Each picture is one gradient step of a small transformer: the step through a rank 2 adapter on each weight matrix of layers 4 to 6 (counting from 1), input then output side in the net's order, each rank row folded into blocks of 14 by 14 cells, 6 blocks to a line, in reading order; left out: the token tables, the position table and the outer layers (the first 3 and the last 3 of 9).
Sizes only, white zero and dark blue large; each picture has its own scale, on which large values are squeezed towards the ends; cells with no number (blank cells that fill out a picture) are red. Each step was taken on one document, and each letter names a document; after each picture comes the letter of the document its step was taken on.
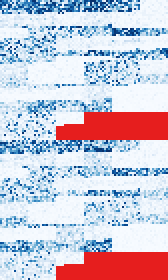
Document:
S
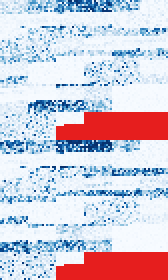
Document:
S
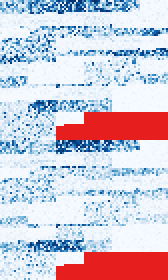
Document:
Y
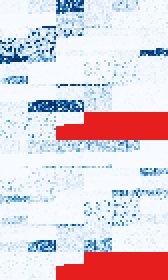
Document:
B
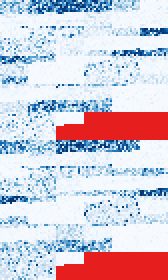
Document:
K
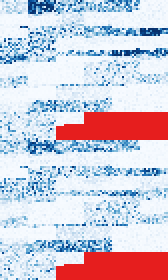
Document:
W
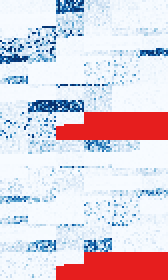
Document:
B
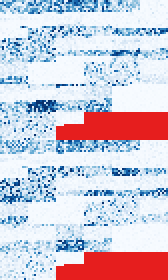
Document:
S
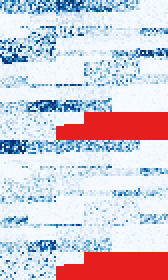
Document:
B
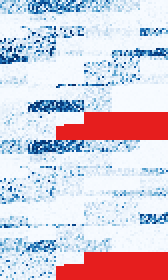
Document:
B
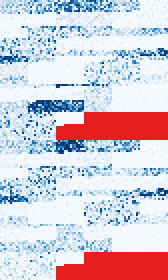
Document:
S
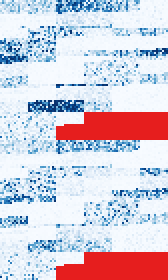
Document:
W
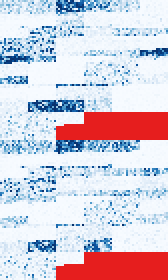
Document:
W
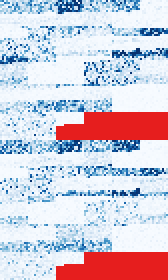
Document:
K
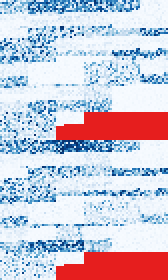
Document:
Y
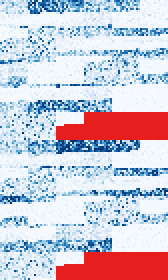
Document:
S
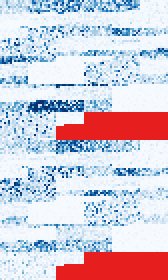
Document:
S
